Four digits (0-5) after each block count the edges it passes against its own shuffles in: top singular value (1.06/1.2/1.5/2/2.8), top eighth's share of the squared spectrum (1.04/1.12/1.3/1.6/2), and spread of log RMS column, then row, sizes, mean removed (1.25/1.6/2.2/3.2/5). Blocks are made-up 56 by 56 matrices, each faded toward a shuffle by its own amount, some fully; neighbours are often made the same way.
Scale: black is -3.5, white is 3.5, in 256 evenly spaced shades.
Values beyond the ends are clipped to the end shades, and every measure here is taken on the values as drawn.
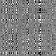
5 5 4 3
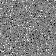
2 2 0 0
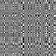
5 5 4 3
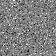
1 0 0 0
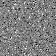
1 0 0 0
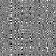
4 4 3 2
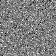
0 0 0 0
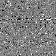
2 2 0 2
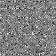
1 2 0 2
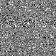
1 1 0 2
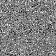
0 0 0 2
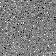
2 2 0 0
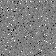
2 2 0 0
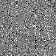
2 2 2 1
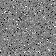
0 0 0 0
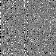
2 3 3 1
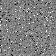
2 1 1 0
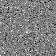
0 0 0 0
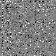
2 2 2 1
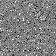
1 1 0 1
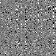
2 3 3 2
